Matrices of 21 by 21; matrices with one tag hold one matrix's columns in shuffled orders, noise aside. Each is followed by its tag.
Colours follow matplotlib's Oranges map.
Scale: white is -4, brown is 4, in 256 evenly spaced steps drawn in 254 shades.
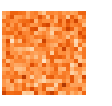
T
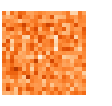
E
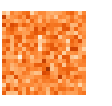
E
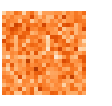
E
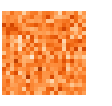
E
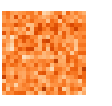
E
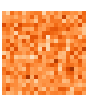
E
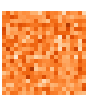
E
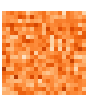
E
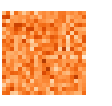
E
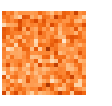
T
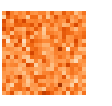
T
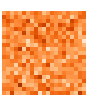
T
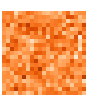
E
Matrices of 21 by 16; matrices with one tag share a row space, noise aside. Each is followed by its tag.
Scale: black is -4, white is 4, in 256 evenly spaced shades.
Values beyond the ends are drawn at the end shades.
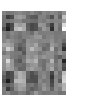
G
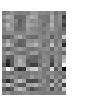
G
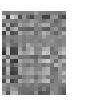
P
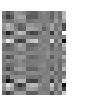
G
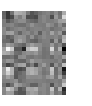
G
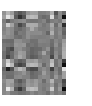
G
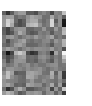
G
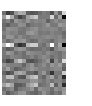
G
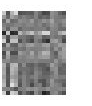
P
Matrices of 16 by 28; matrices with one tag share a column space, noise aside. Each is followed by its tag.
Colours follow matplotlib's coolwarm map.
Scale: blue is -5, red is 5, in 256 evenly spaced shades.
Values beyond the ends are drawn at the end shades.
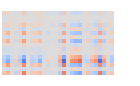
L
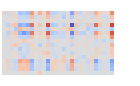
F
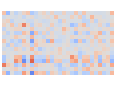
L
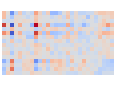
F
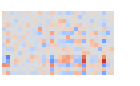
L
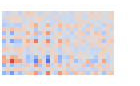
L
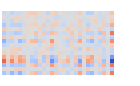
L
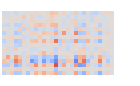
L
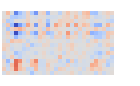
F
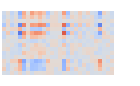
F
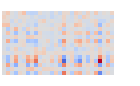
L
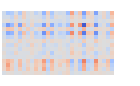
F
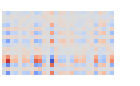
L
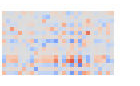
L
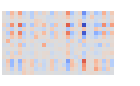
F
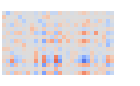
L
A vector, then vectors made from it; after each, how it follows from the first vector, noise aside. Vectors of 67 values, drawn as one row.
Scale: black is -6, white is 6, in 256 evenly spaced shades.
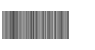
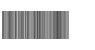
reversed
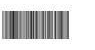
scaled up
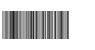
scaled up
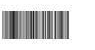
scaled up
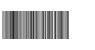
scaled up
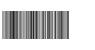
scaled up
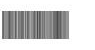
reversed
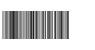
scaled up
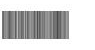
reversed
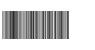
scaled up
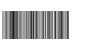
scaled up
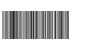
scaled up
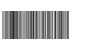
scaled up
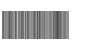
reversed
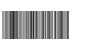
scaled up
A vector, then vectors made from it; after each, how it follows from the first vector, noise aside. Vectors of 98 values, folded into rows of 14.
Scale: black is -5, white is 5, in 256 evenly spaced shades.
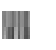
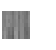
shrunk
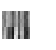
scaled up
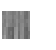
shrunk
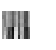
scaled up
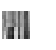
scaled up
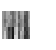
scaled up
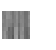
shrunk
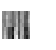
scaled up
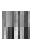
scaled up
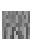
sign-scrambled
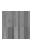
shrunk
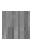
shrunk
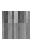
reversed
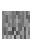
sign-scrambled
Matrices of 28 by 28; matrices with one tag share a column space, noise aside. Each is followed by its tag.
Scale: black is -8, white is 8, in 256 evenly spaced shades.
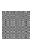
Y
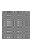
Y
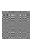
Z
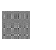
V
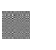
Z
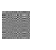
Z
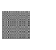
Y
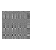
V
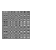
Y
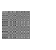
Y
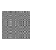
Y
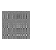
V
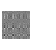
V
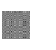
Y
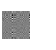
Z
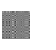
Y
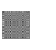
Y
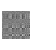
V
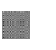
Y
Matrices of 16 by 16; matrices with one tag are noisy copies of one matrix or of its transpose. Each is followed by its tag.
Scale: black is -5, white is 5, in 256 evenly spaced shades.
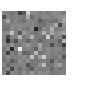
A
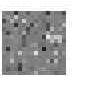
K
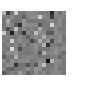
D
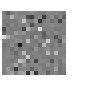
A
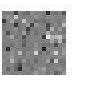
K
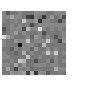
A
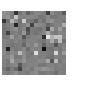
K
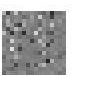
D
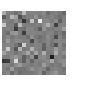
D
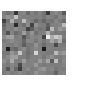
K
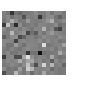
K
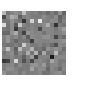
D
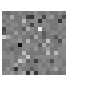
A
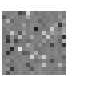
A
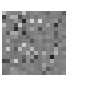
D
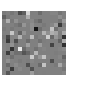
A
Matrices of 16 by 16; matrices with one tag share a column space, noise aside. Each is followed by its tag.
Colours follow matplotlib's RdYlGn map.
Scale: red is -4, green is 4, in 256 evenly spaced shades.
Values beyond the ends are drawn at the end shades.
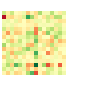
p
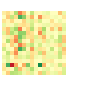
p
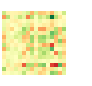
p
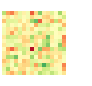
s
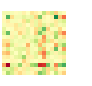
p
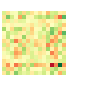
p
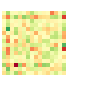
p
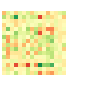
p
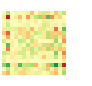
p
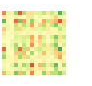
s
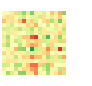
s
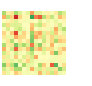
p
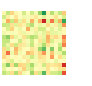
s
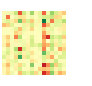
s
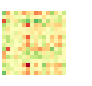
s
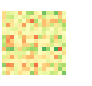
s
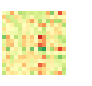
s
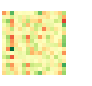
s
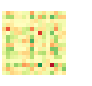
p
